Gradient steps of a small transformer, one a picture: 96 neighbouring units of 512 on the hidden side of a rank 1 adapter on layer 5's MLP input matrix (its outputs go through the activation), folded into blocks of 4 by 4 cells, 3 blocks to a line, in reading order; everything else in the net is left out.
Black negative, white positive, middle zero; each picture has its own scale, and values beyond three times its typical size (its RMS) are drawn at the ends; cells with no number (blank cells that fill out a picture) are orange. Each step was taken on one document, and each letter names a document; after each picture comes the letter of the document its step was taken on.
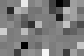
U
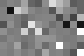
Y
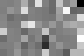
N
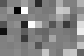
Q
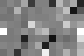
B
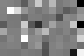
N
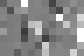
Q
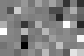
U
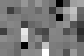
U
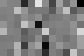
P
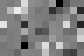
U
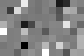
U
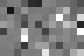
B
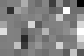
P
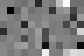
Y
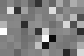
B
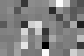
Y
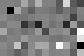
Y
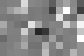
N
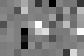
Q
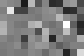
B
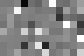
B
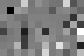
Y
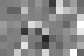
N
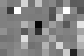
N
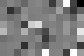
Y
